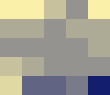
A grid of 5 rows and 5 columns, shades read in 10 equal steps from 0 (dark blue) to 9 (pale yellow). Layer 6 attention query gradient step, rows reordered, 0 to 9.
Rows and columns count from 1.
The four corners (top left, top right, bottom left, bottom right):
9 9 8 0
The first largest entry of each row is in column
1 1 5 1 1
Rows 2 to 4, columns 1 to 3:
6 6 5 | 5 5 5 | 7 6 5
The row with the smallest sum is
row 5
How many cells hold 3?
2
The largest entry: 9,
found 3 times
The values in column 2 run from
3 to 9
